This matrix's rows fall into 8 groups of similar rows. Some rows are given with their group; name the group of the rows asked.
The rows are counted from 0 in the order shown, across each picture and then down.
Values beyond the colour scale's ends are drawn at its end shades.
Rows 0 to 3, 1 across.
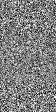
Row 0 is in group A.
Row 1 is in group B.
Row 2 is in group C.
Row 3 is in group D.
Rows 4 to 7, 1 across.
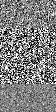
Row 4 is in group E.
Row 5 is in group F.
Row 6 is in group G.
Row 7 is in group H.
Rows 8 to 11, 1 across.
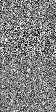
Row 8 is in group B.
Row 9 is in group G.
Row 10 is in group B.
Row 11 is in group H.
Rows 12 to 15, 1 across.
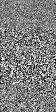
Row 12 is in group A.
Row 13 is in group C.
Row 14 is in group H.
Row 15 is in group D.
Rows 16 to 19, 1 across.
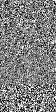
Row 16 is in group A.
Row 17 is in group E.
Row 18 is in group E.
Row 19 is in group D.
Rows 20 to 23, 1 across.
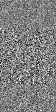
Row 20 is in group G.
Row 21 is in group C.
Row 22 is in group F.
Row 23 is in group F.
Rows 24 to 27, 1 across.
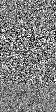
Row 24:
D
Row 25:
H
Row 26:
G
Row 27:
F
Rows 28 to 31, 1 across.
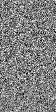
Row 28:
A
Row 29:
A
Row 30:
D
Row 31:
E
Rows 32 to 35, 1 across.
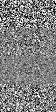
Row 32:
A
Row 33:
C
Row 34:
C
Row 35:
C
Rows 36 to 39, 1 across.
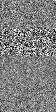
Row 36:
A
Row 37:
A
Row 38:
B
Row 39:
D
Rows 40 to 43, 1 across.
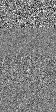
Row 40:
D
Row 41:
F
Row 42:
B
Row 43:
F
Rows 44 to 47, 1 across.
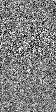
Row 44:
A
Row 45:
F
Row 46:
B
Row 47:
A
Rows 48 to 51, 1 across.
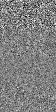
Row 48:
G
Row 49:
B
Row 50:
C
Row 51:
E
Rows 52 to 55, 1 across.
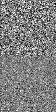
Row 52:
H
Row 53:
A
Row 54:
B
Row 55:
A
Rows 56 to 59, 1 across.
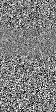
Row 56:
F
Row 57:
G
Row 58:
E
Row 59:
F
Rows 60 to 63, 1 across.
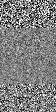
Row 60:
F
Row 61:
C
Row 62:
B
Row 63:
D
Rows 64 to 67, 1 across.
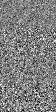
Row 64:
F
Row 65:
D
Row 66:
A
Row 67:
C
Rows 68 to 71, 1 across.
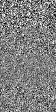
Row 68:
B
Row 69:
E
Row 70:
E
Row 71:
E
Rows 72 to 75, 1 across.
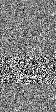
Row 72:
E
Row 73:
G
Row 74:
A
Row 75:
E
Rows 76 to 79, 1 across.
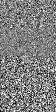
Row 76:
D
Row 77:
D
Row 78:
E
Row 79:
H
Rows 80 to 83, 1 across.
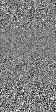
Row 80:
H
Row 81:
H
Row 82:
F
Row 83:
E
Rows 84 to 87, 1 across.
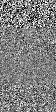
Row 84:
F
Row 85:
E
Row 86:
A
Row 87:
A
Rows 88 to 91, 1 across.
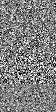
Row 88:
H
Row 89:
F
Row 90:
D
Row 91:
C
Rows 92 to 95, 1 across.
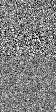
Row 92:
D
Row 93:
C
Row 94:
A
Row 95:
G
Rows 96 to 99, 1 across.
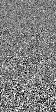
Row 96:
D
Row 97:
F
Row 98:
G
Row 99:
E
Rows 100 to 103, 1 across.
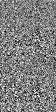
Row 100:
C
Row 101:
C
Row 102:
A
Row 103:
C
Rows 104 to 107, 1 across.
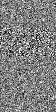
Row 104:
H
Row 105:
F
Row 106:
D
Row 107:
E
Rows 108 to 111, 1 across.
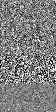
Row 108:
A
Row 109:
C
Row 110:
E
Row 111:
C
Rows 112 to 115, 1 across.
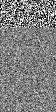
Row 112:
E
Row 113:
C
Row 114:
A
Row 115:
C
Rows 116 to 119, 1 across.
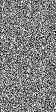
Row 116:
B
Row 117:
H
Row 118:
B
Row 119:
G
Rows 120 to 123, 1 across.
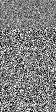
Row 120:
C
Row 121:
A
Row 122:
E
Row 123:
A
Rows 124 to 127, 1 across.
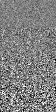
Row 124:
C
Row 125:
B
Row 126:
H
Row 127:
H
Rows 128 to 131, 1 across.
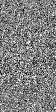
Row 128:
E
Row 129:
B
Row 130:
A
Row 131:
G
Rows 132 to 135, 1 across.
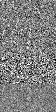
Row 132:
C
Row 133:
B
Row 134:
H
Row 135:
B
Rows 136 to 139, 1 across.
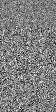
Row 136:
A
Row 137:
B
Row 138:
D
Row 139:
F
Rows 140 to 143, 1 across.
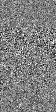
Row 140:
A
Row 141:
E
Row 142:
H
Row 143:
F
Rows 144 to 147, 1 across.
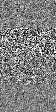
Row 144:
A
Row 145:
G
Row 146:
A
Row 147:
E
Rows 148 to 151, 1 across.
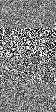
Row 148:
G
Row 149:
B
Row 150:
G
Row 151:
E
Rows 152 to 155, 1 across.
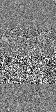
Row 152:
A
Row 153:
G
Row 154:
B
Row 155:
C
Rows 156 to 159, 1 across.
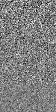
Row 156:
G
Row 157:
E
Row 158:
G
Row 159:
F
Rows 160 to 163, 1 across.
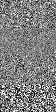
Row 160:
B
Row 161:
G
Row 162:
E
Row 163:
H
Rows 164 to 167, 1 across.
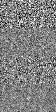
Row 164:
D
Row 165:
H
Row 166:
D
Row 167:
B
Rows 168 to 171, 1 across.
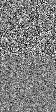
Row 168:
F
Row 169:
G
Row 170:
H
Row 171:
A
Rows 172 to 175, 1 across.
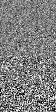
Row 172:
F
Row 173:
D
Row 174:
G
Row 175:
E
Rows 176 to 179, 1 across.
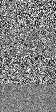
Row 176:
D
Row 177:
A
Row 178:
B
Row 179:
B
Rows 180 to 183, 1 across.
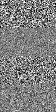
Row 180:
H
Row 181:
E
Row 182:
D
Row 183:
H
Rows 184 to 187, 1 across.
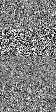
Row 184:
E
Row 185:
A
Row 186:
H
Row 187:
B
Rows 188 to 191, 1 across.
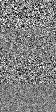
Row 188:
C
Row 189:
H
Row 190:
D
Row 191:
A
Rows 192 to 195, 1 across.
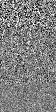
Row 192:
C
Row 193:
B
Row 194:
E
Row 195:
G
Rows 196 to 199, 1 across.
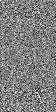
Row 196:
C
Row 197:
A
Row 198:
H
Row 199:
C
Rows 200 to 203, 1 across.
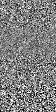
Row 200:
H
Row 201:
F
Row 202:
D
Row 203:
H
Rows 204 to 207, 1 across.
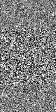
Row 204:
E
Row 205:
H
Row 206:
H
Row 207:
G
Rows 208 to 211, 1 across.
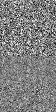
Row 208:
A
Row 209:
B
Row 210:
B
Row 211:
F
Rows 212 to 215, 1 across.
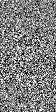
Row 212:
C
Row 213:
C
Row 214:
A
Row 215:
D
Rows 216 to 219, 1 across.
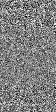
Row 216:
G
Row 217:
H
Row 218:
E
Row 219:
A
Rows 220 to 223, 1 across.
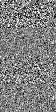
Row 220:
C
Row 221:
E
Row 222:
C
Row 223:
E
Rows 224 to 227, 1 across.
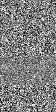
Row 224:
H
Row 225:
G
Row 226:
G
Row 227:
A
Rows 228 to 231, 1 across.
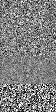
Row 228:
B
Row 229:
D
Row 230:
B
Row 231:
F
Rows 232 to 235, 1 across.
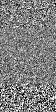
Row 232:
H
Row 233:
D
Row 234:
A
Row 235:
E
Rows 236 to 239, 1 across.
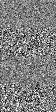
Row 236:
C
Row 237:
F
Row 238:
H
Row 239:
C
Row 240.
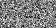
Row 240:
C
